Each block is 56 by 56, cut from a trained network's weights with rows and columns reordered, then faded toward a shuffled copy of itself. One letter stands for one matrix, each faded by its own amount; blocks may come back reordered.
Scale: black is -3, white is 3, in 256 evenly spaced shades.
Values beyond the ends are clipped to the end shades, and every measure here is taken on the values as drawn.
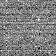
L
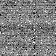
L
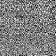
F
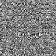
F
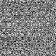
F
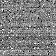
L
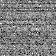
L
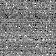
L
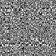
F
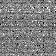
L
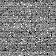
L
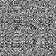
F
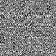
F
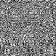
F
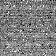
L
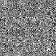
F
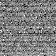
L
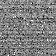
L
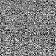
F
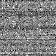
L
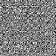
F
